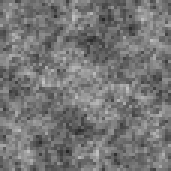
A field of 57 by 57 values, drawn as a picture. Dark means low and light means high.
Slope: none. Stripes: none. Grain: blotchy. Histogram: bell-shaped. Ninth with the highest average: centre. Symmetry: a half turn.
